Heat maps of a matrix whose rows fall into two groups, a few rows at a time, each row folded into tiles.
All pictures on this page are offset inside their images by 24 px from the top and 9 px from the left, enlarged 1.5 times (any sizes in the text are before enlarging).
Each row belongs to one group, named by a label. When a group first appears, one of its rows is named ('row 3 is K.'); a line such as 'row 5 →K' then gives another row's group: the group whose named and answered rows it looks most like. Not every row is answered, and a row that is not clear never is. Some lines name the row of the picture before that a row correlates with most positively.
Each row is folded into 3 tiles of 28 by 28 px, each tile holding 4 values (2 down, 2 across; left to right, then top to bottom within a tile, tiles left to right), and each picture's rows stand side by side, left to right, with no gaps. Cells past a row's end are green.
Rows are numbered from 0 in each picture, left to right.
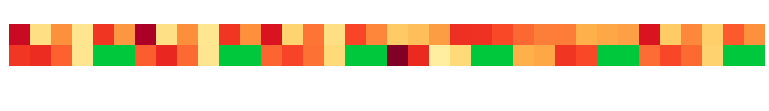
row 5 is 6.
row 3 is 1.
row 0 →6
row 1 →6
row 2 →6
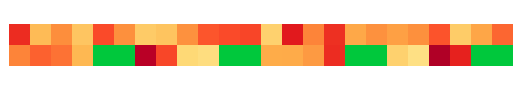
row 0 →6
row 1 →1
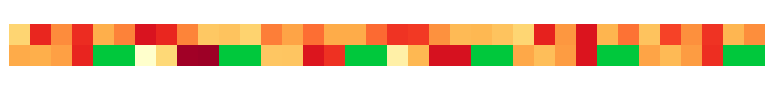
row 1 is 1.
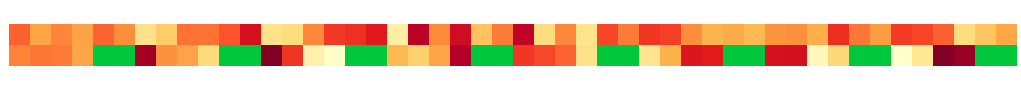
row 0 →6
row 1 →1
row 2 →1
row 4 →6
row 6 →1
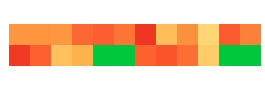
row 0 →1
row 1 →6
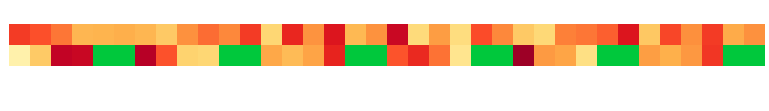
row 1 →1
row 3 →6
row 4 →1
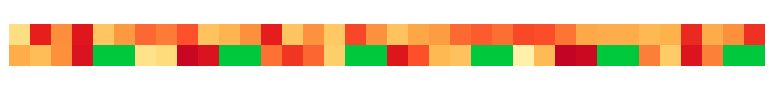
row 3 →1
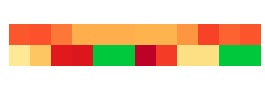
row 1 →1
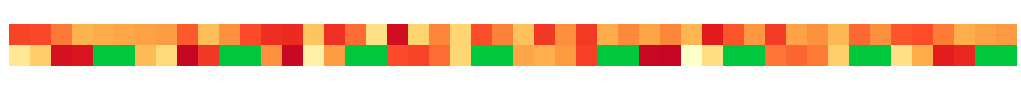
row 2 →1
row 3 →6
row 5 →1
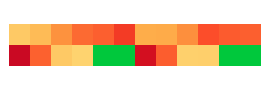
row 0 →1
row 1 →1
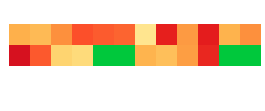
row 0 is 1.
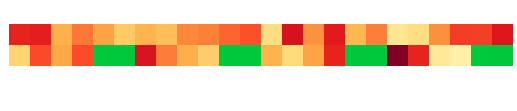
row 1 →1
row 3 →1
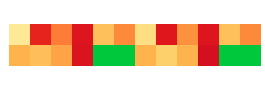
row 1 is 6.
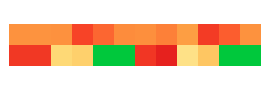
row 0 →1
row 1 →1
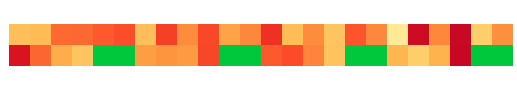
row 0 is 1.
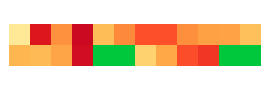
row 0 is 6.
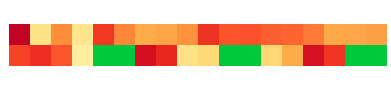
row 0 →6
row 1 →1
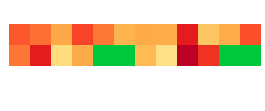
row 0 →1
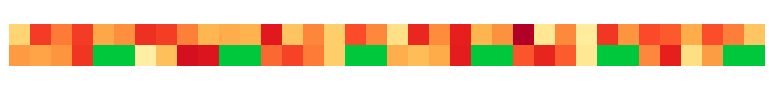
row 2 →6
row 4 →6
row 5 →1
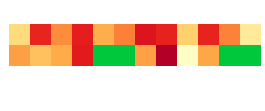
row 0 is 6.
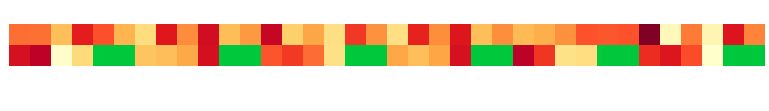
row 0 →1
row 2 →6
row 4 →1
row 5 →6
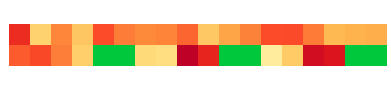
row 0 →6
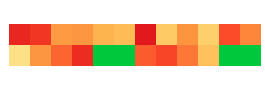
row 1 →6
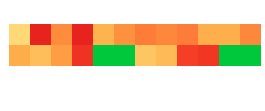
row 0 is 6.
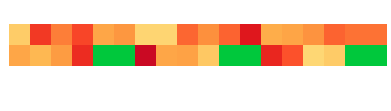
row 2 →1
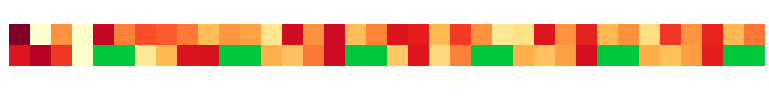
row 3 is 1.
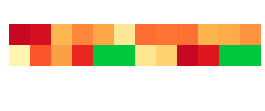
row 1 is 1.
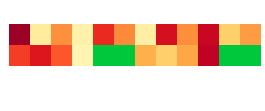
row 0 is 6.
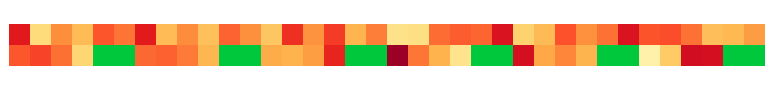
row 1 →6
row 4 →1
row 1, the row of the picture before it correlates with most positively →0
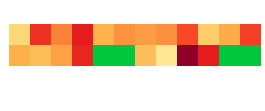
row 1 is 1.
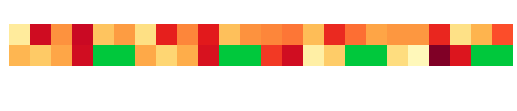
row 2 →1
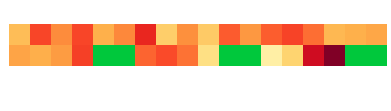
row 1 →6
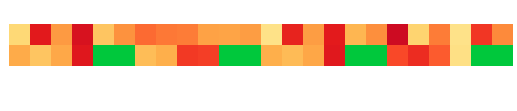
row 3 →6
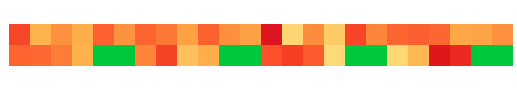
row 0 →6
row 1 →1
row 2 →6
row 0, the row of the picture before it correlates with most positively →3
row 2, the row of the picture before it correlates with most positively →3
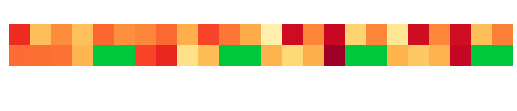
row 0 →6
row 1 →1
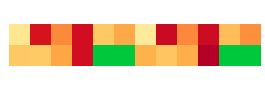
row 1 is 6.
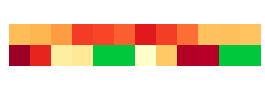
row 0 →1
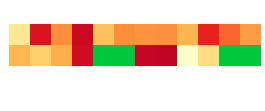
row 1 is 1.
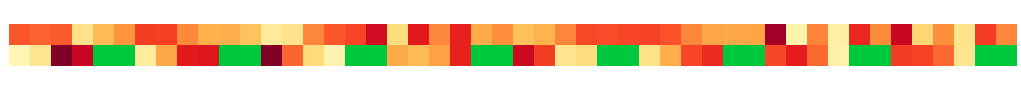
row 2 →1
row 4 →1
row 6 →6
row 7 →6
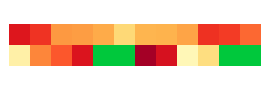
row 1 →1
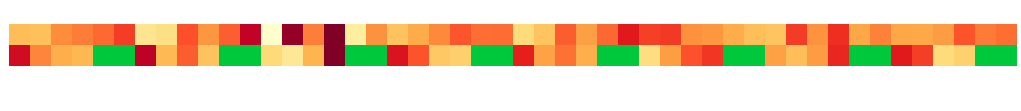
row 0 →1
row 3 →1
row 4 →1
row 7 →1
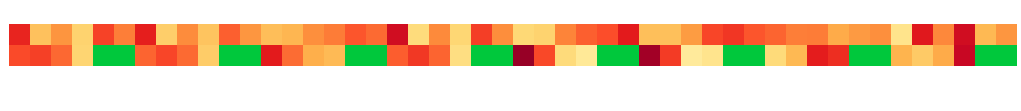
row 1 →6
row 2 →1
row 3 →6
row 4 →1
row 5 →1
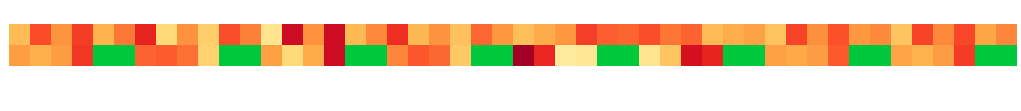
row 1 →6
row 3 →6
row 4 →1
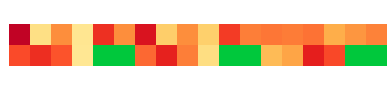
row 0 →6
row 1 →6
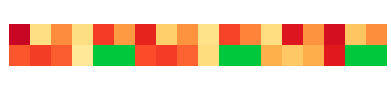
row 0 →6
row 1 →6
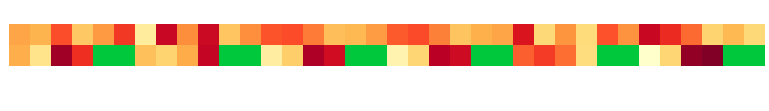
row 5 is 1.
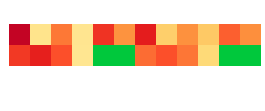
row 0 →6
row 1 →6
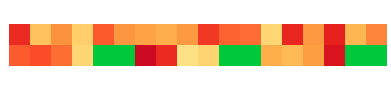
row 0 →6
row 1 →1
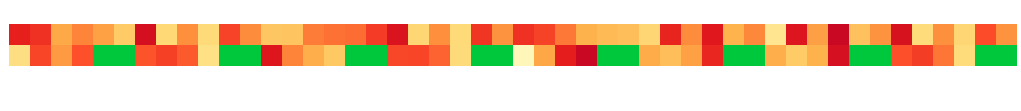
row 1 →6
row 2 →1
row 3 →6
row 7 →6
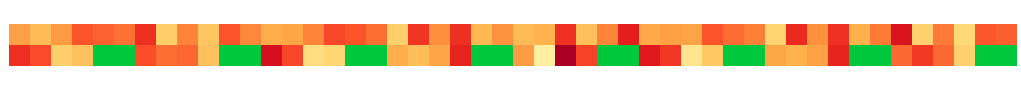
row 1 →6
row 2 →1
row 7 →6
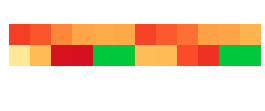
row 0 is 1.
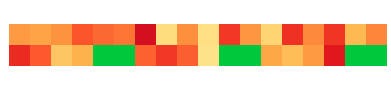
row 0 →1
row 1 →6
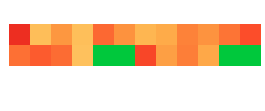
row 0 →6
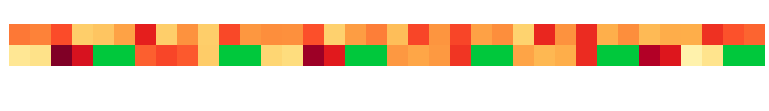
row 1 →6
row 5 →1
